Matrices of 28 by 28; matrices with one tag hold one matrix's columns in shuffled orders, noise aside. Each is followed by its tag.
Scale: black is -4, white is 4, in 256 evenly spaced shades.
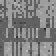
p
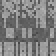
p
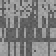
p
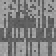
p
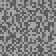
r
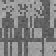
p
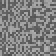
r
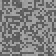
r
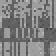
p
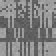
p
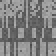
p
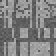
p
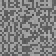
r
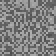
r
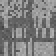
p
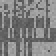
p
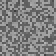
r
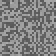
r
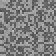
r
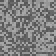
r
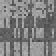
p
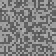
r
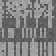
p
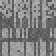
p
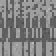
p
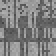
p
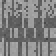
p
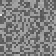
r
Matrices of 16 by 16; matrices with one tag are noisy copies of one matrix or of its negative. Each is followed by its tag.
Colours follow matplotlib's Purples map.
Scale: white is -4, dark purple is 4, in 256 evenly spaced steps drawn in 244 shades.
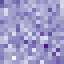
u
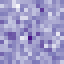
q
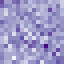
u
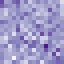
u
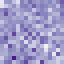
u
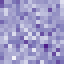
u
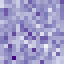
u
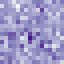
q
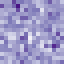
q
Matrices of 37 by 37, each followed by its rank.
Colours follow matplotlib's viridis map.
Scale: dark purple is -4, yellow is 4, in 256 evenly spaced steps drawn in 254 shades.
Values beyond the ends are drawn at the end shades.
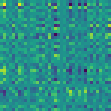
three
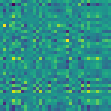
three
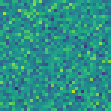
full rank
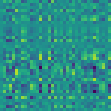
three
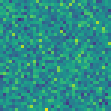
full rank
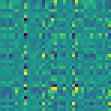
three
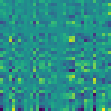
three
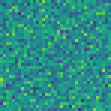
full rank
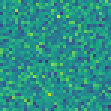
full rank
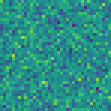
full rank
